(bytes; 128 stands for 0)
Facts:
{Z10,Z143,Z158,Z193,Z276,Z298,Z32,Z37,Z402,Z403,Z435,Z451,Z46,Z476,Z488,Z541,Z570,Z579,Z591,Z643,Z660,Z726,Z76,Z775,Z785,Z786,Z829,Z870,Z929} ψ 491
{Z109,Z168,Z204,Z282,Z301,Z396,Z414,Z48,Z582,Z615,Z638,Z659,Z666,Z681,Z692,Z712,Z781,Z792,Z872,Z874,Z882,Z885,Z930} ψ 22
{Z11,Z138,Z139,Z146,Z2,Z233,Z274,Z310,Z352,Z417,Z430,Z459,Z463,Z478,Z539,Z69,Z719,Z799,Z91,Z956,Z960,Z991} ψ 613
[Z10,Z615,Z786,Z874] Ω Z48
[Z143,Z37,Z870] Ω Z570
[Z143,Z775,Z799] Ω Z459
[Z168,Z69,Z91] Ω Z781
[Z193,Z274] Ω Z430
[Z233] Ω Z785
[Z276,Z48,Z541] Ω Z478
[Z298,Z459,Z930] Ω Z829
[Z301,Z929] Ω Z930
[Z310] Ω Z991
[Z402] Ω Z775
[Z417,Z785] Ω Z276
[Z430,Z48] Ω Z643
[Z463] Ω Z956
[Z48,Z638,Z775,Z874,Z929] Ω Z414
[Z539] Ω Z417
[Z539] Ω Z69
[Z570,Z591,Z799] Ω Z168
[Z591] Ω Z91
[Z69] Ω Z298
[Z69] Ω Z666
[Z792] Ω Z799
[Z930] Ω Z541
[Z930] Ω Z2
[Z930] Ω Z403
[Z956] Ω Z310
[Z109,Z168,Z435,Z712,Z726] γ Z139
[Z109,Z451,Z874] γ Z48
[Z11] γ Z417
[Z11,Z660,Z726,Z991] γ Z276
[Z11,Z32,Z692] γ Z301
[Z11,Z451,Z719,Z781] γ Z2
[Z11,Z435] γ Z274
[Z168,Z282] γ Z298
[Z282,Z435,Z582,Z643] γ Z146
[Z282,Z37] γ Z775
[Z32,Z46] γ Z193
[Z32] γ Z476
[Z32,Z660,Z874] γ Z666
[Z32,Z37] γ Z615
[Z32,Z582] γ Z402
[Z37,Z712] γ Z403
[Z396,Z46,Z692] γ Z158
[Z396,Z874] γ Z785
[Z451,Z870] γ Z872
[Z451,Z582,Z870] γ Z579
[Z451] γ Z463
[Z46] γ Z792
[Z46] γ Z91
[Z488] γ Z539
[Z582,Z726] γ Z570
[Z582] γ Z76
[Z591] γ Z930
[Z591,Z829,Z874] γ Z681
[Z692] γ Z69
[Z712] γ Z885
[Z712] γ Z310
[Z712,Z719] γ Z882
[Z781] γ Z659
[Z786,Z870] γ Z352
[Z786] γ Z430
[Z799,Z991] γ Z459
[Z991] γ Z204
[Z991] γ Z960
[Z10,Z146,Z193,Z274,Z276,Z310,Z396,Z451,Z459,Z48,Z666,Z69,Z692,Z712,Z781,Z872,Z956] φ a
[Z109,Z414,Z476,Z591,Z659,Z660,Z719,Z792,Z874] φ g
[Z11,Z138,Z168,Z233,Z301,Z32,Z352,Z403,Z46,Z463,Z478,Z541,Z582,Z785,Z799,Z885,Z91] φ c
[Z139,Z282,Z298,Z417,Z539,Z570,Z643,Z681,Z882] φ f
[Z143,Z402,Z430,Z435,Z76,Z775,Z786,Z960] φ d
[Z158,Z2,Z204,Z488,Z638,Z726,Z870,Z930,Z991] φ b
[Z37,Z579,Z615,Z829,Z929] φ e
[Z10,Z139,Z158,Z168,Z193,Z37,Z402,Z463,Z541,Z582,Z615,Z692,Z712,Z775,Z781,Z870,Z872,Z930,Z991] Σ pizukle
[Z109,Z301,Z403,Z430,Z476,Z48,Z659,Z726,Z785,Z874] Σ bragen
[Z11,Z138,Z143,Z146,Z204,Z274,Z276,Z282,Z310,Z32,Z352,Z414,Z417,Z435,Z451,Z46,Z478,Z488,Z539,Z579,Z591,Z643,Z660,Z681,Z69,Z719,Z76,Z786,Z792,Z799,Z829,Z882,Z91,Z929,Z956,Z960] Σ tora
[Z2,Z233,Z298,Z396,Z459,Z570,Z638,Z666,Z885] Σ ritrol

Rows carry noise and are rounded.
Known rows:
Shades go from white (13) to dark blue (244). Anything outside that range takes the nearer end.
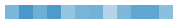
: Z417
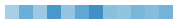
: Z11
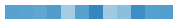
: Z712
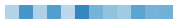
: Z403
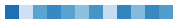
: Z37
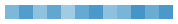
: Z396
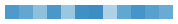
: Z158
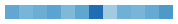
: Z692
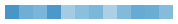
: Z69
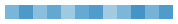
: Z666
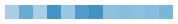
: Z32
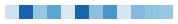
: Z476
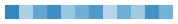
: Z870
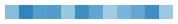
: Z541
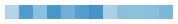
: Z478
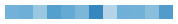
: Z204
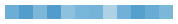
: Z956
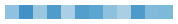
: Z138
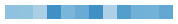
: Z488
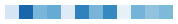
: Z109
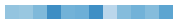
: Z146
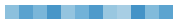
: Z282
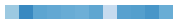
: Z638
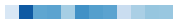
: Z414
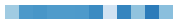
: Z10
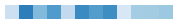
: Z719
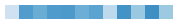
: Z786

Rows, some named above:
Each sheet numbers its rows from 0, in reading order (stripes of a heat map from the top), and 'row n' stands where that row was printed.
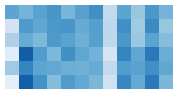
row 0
Z193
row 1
Z786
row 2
Z276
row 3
Z48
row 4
Z638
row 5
Z48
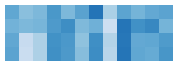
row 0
Z991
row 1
Z929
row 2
Z829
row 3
Z829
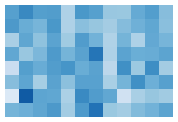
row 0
Z463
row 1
Z143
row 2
Z785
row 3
Z991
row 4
Z786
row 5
Z2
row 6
Z414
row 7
Z582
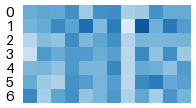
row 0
Z139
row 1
Z615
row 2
Z643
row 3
Z786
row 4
Z204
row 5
Z579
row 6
Z870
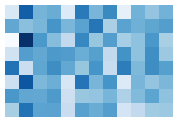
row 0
Z109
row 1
Z991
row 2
Z874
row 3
Z786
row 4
Z37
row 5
Z659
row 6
Z799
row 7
Z792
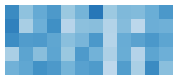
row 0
Z781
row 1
Z570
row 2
Z930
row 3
Z785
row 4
Z775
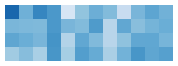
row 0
Z168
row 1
Z310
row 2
Z298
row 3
Z726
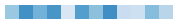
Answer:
Z591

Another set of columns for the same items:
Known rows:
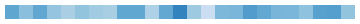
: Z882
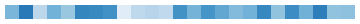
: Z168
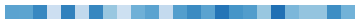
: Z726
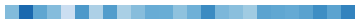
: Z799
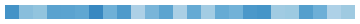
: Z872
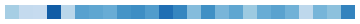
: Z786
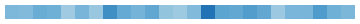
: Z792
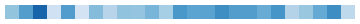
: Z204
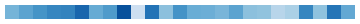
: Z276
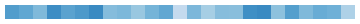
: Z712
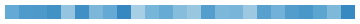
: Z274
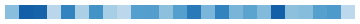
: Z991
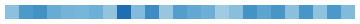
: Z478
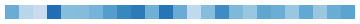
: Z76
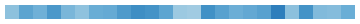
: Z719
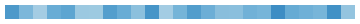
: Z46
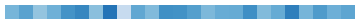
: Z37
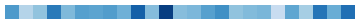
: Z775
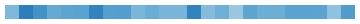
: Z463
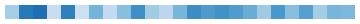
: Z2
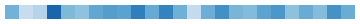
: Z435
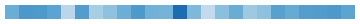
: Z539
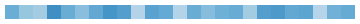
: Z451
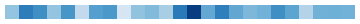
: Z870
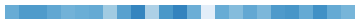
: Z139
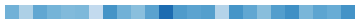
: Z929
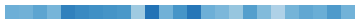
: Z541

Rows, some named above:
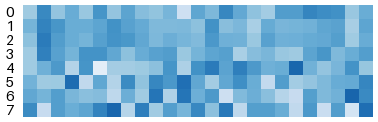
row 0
Z91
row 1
Z463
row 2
Z463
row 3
Z233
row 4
Z488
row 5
Z143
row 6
Z298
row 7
Z48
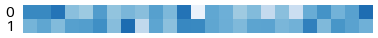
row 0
Z459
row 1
Z37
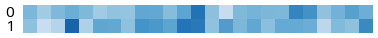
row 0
Z643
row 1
Z786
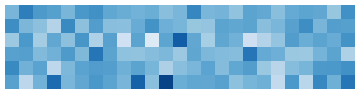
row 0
Z463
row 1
Z403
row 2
Z570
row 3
Z582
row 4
Z301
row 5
Z775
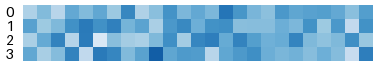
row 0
Z591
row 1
Z10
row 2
Z488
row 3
Z430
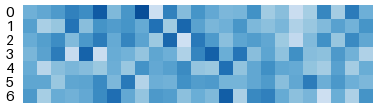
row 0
Z276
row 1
Z402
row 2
Z785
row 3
Z158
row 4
Z414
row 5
Z37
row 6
Z874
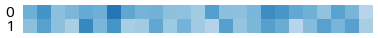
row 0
Z582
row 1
Z885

